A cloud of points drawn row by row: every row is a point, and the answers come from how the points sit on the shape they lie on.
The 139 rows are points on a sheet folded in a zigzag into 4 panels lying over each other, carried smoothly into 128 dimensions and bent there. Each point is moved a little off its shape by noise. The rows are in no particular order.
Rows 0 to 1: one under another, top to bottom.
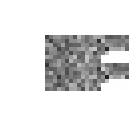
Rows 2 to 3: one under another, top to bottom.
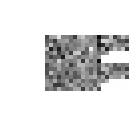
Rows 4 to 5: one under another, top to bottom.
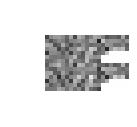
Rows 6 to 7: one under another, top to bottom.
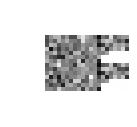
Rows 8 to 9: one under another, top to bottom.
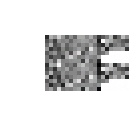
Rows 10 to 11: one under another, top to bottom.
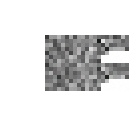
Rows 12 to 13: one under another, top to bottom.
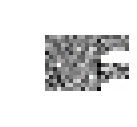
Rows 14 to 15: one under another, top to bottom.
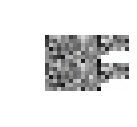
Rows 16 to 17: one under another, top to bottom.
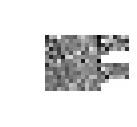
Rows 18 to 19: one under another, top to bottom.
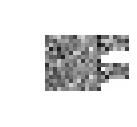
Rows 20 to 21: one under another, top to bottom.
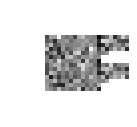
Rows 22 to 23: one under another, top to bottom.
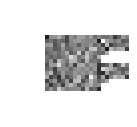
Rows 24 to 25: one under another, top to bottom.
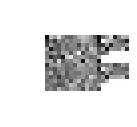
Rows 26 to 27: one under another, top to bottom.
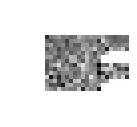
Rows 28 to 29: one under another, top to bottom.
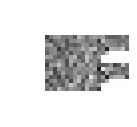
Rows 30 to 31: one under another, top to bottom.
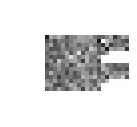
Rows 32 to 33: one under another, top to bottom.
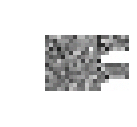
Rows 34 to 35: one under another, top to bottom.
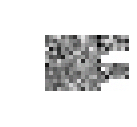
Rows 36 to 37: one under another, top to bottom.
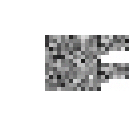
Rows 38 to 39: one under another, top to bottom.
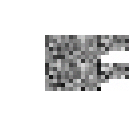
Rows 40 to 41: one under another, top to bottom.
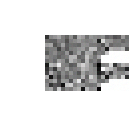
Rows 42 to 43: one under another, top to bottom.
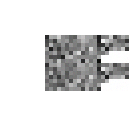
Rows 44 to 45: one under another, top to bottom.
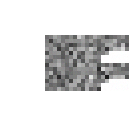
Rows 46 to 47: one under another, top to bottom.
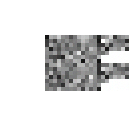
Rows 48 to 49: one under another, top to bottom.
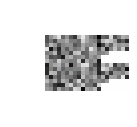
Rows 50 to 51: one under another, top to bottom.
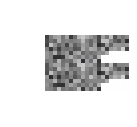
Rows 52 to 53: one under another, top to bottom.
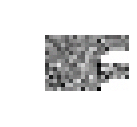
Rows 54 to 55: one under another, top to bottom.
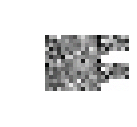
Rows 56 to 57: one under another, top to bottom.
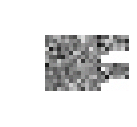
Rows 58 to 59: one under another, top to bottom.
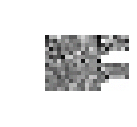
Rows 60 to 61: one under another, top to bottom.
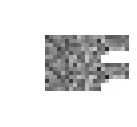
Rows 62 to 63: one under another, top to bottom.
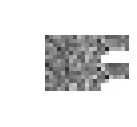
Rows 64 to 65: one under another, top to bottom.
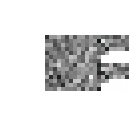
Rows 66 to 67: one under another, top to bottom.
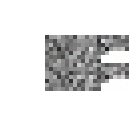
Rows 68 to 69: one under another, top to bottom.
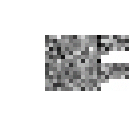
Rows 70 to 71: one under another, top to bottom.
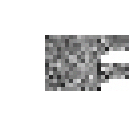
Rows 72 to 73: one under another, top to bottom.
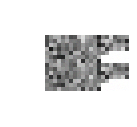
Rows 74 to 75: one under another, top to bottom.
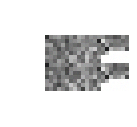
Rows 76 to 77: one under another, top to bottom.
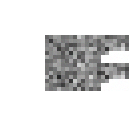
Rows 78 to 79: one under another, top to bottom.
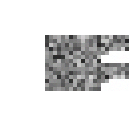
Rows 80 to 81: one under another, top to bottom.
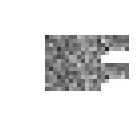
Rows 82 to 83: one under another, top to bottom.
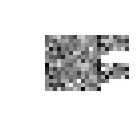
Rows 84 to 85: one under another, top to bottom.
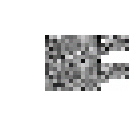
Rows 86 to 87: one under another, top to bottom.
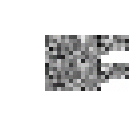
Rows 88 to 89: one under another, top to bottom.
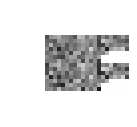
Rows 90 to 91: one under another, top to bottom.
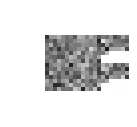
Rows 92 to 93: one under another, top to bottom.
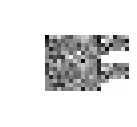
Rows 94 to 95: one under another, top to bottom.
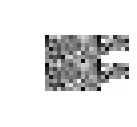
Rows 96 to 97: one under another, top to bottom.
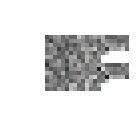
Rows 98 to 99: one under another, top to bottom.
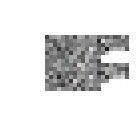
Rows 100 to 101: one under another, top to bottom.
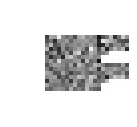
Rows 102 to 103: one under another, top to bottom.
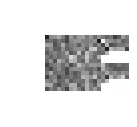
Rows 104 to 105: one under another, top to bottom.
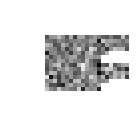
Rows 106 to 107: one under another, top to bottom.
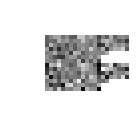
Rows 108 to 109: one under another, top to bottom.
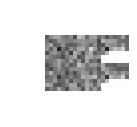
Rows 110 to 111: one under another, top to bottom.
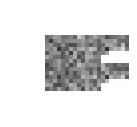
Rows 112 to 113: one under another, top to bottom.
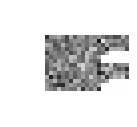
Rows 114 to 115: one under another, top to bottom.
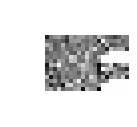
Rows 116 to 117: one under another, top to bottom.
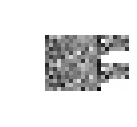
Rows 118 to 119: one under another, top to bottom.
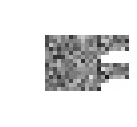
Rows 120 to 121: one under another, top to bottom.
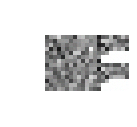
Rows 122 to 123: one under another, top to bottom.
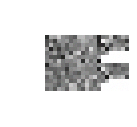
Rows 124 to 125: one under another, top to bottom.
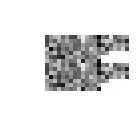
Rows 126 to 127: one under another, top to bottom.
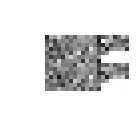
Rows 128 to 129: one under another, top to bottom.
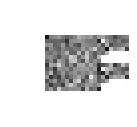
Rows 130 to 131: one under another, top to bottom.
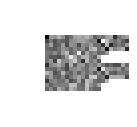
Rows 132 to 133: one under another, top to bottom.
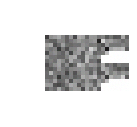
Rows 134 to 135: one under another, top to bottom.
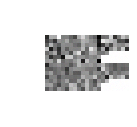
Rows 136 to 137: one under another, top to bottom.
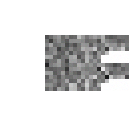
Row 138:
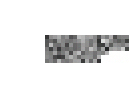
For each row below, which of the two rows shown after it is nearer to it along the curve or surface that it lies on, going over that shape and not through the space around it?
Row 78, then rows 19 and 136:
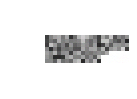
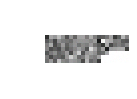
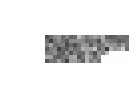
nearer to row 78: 136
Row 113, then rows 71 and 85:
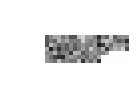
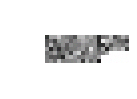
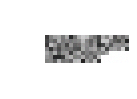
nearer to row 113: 85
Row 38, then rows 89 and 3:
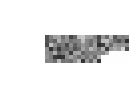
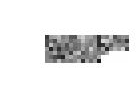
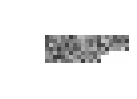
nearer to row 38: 3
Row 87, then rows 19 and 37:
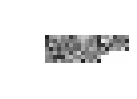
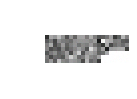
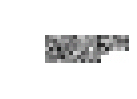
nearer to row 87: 37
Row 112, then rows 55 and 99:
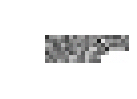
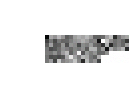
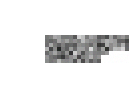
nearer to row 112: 55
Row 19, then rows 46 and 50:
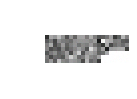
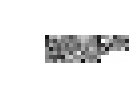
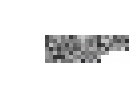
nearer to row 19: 46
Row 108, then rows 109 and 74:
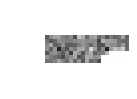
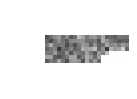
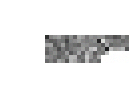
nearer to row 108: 74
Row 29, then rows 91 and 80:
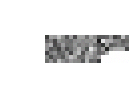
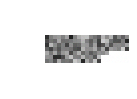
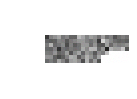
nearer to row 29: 80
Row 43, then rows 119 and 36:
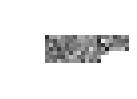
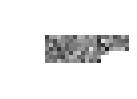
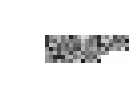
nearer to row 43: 119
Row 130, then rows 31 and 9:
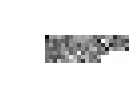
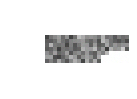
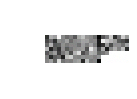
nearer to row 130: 9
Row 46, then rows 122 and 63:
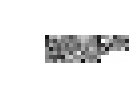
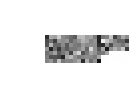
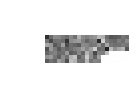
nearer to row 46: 122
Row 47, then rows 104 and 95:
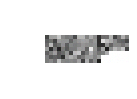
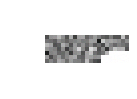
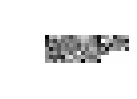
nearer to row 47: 95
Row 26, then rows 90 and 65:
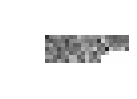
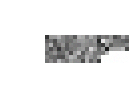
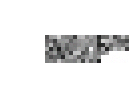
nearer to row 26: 90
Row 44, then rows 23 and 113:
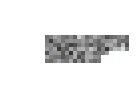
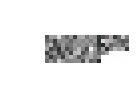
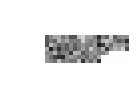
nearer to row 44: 113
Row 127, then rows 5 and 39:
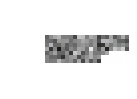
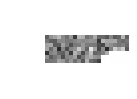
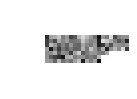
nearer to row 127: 39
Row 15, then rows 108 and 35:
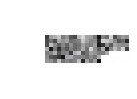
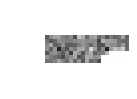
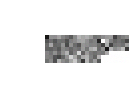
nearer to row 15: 108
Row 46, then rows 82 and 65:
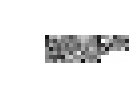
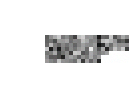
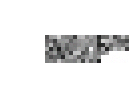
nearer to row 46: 65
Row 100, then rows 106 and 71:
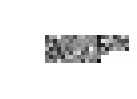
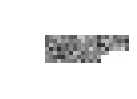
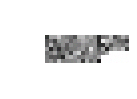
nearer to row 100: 71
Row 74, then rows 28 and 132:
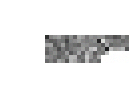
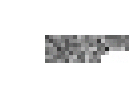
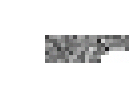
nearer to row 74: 132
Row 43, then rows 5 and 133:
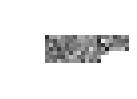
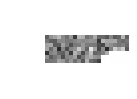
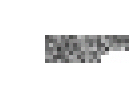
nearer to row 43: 5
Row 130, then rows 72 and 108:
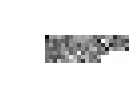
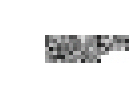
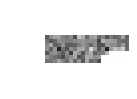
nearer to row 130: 108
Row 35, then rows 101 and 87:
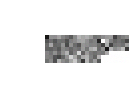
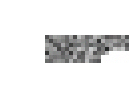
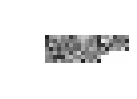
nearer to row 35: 101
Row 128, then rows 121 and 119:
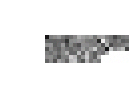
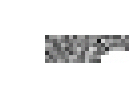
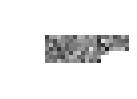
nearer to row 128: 119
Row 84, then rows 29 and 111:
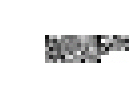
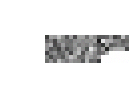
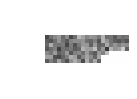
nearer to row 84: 29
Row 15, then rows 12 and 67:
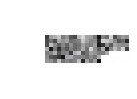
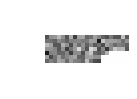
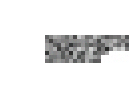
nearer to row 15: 67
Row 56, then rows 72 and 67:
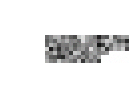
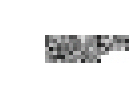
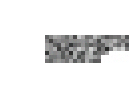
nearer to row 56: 72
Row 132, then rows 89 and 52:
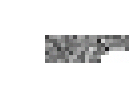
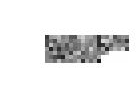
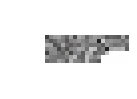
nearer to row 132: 52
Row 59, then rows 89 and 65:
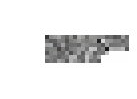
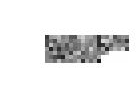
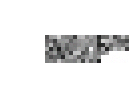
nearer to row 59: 65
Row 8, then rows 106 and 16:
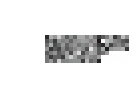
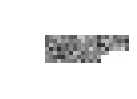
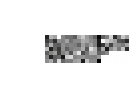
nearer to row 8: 16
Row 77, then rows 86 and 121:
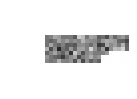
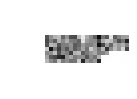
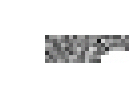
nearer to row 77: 86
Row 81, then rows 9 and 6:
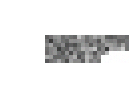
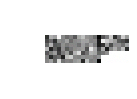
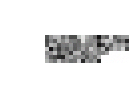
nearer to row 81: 6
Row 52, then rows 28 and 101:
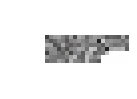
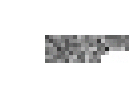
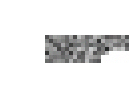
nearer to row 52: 101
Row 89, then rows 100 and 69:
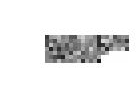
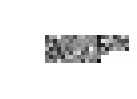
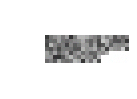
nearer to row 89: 69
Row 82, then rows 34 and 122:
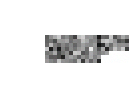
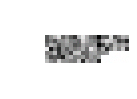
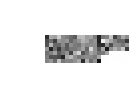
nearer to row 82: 34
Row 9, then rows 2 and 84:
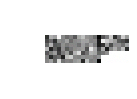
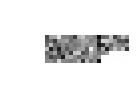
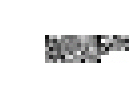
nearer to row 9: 84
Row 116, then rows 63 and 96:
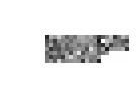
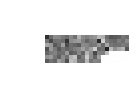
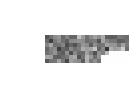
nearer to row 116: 63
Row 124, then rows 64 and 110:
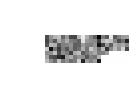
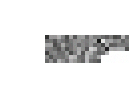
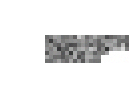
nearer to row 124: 110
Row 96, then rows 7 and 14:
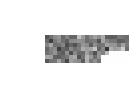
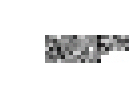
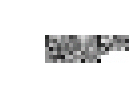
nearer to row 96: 14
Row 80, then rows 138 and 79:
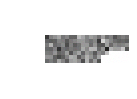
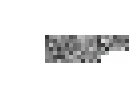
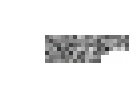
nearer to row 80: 138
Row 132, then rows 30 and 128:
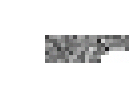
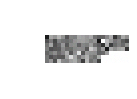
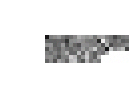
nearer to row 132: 128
